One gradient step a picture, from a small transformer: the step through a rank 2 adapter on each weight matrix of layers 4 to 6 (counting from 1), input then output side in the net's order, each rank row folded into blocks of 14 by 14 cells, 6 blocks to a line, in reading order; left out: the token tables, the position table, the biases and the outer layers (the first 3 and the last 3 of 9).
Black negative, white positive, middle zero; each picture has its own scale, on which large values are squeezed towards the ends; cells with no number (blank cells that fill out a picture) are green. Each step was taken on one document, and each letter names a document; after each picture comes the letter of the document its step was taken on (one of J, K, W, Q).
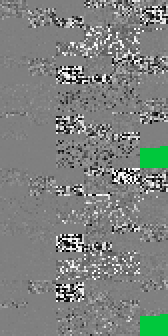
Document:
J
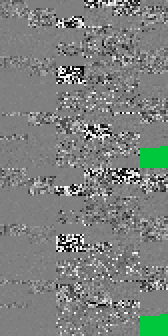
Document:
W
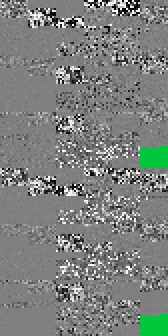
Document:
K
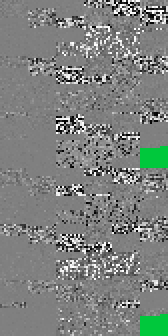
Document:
J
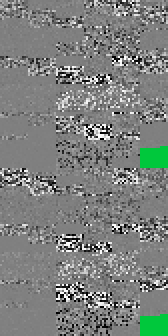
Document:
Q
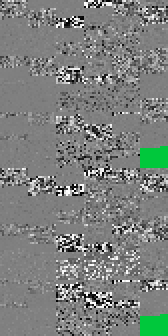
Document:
W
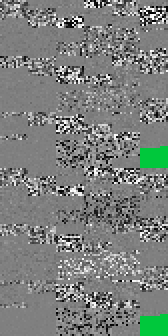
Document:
Q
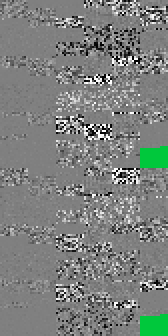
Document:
Q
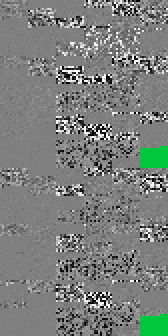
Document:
J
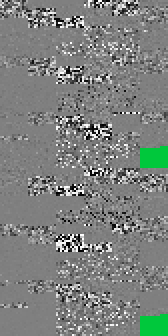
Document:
K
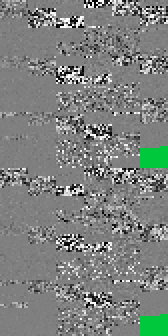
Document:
W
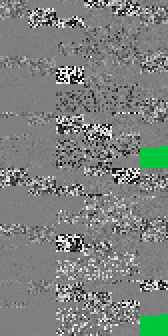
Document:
K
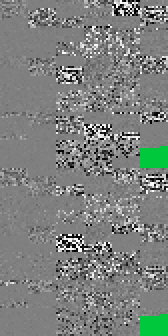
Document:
J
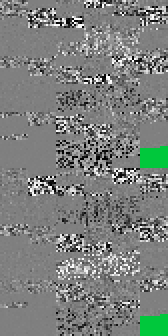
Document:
Q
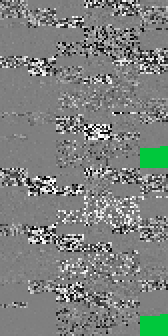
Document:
Q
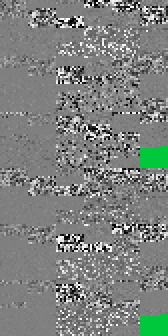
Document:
W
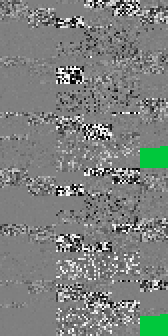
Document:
K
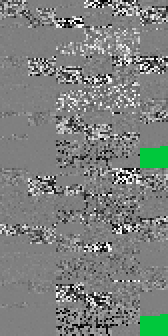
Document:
Q
